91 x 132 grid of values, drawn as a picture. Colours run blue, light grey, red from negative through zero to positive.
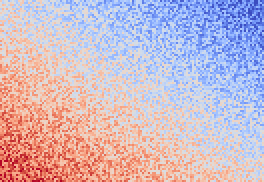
Ninth with the highest average: bottom left. Ninth with the lowest average: top right. Mirror symmetry: none. Slope: up to the bottom left.
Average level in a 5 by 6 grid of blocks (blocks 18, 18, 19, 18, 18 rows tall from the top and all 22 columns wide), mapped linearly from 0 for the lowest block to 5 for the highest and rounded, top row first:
221110 / 332211 / 433221 / 443322 / 554433
